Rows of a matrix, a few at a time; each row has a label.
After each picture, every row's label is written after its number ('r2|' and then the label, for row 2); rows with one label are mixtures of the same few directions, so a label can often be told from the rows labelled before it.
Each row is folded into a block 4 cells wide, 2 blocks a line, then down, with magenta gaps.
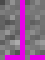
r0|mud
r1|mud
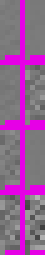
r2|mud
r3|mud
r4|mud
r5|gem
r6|gem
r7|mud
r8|gem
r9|gem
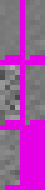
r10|gem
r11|mud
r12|gem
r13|mud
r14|mud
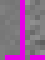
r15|gem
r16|mud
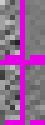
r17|mud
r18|gem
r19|gem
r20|mud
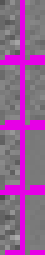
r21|mud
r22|mud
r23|gem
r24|gem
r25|gem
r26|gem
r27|mud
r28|gem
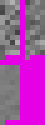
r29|gem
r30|mud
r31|mud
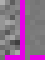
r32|mud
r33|gem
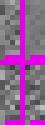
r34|gem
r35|gem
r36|gem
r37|mud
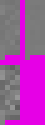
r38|gem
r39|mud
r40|gem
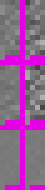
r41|gem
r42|mud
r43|mud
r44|gem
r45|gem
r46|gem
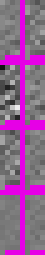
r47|mud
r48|gem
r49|mud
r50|mud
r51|gem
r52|gem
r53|gem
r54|gem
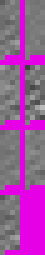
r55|mud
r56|gem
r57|mud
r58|mud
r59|mud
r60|mud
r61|mud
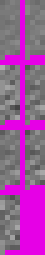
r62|mud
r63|gem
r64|mud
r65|mud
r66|mud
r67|mud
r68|gem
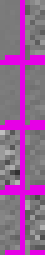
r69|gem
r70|gem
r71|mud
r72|mud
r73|mud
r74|gem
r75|mud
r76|gem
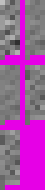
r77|mud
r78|mud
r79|mud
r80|gem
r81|gem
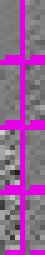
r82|mud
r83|mud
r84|gem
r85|mud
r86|mud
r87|gem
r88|gem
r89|gem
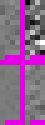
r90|gem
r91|mud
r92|gem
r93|mud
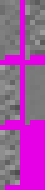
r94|gem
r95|gem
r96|mud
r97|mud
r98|mud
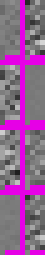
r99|gem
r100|mud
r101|gem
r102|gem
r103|mud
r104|gem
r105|mud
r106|mud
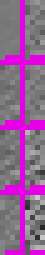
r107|mud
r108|gem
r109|mud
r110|gem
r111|mud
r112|mud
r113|gem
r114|gem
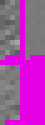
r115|mud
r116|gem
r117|mud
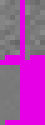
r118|mud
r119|gem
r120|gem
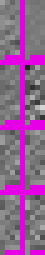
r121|mud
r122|gem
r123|mud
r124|mud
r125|gem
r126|gem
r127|gem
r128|gem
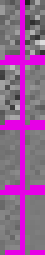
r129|gem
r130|mud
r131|gem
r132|mud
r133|mud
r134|gem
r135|gem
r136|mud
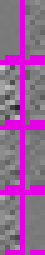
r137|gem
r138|gem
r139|mud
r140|gem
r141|mud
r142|gem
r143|mud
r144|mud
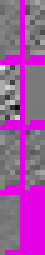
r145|gem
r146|gem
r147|mud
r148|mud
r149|gem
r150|mud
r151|mud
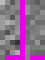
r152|mud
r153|gem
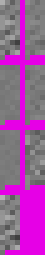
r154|mud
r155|mud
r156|gem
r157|gem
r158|gem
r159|gem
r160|mud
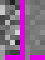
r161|gem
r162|gem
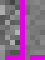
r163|gem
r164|gem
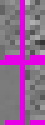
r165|gem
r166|mud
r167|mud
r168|gem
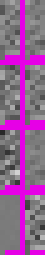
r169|gem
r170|mud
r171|gem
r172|gem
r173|mud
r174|mud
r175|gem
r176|gem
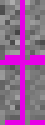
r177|gem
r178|mud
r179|gem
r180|gem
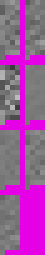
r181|gem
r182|mud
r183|gem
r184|mud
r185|gem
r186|gem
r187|mud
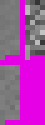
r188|mud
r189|gem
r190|gem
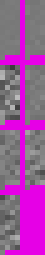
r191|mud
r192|gem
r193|gem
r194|gem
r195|gem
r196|mud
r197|mud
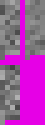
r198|gem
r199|mud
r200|gem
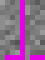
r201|mud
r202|gem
